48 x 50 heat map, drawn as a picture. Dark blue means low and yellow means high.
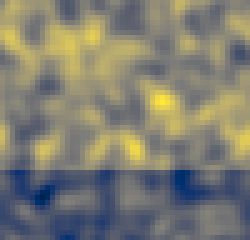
Lone odd cells: none. Grain: blotchy. Stripes: none. Ninth with the lowest average: bottom left. Seam: horizontal, 70% of the way down, the top part higher.
